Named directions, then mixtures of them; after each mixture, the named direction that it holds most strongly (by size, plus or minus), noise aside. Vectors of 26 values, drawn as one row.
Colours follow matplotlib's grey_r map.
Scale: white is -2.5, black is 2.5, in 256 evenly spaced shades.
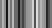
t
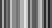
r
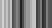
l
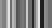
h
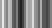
l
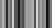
t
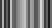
r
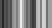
l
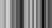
l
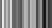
l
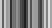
r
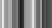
l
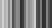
l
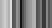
l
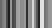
h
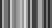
r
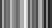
r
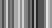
t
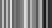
r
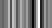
h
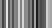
t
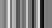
h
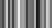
t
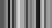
h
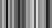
t
